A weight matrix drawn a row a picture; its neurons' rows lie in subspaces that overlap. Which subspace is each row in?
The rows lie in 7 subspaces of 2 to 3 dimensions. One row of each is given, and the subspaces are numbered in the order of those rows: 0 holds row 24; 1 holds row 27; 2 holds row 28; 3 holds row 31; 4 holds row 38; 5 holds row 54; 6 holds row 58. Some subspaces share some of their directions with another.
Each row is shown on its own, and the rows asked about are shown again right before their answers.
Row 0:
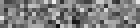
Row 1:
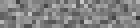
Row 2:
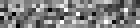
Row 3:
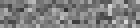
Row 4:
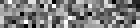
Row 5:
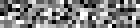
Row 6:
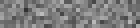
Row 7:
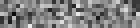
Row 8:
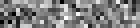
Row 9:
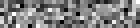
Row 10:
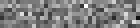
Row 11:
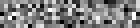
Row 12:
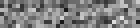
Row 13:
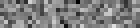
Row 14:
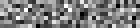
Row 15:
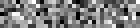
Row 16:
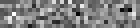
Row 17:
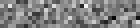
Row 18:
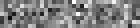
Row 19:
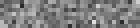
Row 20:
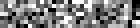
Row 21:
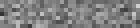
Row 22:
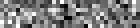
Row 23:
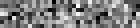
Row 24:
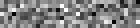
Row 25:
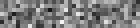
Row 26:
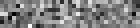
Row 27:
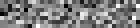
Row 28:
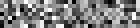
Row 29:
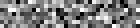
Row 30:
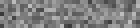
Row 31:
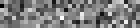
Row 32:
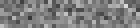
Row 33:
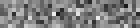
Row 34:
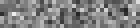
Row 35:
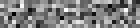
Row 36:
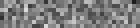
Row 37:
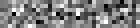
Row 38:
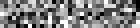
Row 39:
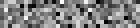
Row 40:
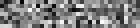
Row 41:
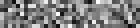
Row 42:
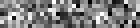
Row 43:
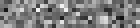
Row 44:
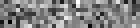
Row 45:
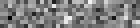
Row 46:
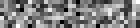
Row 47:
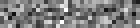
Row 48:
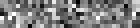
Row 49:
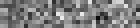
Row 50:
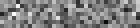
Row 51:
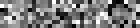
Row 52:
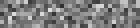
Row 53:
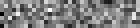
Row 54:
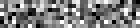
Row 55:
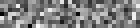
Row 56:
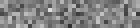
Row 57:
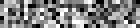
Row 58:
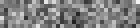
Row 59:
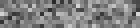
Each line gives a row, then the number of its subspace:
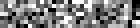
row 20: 4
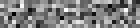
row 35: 5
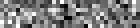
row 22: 2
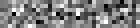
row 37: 3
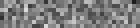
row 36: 6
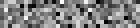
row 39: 6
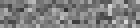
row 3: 3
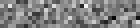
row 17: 4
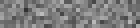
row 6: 6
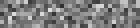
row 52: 0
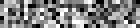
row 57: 6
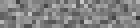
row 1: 4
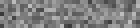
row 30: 2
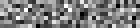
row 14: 1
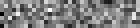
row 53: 2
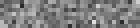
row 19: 5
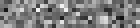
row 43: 5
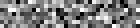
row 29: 0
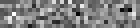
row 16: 3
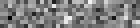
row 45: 4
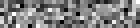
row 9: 5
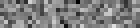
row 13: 0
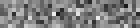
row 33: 3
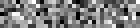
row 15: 6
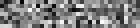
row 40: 5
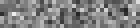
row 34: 6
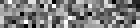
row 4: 4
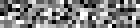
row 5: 1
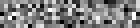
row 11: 2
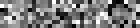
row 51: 3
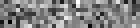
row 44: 2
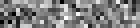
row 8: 2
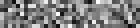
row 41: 6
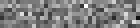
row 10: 4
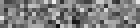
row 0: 6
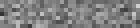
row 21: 1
